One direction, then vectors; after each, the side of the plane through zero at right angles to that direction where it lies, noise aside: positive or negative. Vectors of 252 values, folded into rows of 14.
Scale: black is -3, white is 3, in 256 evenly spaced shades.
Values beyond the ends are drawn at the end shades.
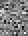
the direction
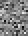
positive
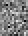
positive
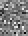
negative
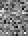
positive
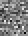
negative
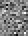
positive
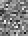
negative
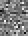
negative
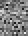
positive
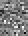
negative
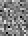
negative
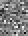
negative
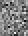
positive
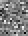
negative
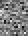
positive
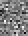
negative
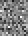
positive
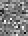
negative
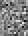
positive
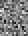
positive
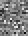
negative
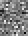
negative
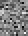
positive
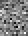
positive
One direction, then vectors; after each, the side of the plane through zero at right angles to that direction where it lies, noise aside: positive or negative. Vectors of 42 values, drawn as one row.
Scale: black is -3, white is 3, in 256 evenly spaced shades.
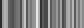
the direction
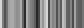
negative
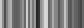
negative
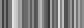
negative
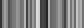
positive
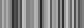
positive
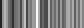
positive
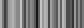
negative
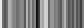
negative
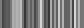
negative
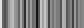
negative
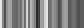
negative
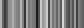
negative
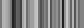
positive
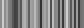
positive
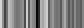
negative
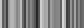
negative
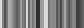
negative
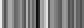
negative
